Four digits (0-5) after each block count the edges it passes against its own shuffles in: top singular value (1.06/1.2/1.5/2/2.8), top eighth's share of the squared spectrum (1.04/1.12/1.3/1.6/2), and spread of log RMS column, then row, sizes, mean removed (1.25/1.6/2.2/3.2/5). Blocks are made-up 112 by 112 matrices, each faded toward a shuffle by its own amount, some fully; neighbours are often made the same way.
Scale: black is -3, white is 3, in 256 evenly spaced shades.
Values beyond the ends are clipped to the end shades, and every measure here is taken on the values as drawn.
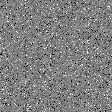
0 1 1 0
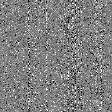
2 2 3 0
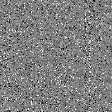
1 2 2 0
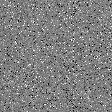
1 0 1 0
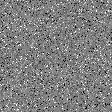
0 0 0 0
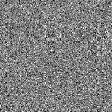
4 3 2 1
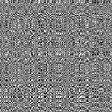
5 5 4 4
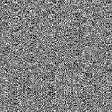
4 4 2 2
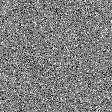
0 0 0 0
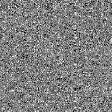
4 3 2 2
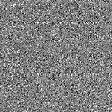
4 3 2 2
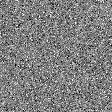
1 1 0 0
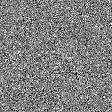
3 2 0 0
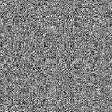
4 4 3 3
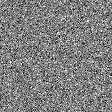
0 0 0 0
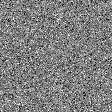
1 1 0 0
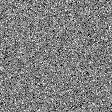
1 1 0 0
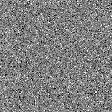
3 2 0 1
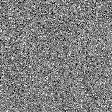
2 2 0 0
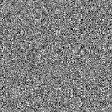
4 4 2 2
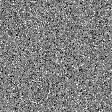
0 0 0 0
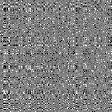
5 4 3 3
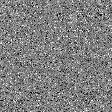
1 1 0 2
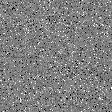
2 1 0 0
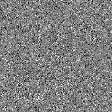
4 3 2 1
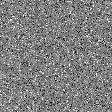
2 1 0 0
